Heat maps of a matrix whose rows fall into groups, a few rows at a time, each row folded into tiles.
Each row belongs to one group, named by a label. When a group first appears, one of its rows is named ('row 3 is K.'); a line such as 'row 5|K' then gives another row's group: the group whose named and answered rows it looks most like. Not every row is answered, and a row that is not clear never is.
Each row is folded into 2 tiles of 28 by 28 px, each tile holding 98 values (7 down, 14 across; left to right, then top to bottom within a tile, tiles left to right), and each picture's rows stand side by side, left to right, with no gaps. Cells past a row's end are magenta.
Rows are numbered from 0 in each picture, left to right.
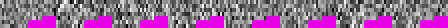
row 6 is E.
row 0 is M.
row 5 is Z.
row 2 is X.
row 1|E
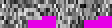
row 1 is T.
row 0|E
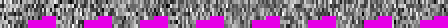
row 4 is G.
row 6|T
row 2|Z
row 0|T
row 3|M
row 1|T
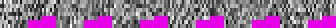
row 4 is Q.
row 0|T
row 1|Z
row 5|X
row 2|E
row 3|X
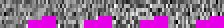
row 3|M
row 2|E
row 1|X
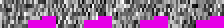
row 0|M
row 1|X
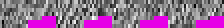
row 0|Q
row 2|T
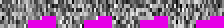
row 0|G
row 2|E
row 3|G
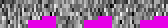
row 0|M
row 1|Z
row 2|M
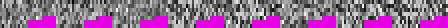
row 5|E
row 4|G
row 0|X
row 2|Z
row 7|G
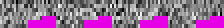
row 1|E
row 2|Q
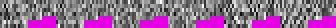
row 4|X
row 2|M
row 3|Z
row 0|X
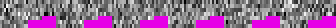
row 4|Q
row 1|X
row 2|X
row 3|Q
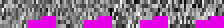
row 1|M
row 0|T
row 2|E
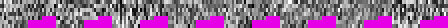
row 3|G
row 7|G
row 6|T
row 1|E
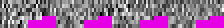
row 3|Q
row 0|X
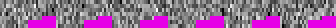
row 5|Q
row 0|Z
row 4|Z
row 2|G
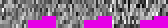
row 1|Q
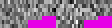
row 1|E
